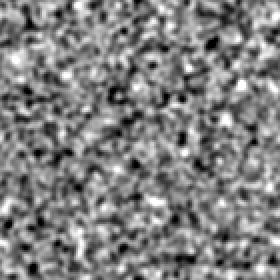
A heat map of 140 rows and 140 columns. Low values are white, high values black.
Lone odd cells: none. Stripes: none. Average level on the scale: 50%. Seam: none. Mirror symmetry: none. Grain: blotchy. Histogram: bell-shaped.
